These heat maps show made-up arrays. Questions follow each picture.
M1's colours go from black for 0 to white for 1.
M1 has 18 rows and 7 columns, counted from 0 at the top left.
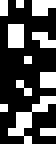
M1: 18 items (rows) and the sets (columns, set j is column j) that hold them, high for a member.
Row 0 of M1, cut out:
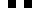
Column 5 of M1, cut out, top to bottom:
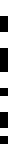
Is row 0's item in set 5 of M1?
yes
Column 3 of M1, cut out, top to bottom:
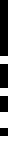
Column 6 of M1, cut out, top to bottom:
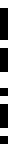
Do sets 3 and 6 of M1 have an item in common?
no
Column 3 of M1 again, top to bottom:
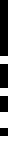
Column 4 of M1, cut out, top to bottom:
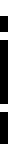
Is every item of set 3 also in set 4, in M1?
no
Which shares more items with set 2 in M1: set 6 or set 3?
set 6
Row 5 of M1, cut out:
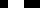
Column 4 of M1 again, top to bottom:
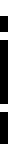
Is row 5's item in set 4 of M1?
no
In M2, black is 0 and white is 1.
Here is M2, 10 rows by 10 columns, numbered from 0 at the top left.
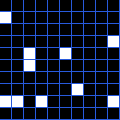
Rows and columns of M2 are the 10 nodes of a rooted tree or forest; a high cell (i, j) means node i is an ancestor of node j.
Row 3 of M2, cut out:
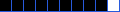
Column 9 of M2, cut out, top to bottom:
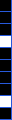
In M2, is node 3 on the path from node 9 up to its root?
yes
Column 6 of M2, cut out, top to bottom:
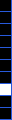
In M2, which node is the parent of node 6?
7
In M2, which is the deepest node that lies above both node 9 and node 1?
8
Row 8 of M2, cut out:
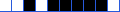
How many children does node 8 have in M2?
2
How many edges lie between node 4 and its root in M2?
0
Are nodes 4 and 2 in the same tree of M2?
yes
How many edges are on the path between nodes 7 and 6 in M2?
1
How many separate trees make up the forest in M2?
3
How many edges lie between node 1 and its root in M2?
1
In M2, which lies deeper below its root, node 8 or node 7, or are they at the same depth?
the same depth
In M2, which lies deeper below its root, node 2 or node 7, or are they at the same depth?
node 2
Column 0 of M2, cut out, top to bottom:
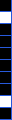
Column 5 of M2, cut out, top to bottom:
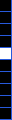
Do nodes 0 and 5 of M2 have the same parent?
no
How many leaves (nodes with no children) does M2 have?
4
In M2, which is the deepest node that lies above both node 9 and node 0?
8
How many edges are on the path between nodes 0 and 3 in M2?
3
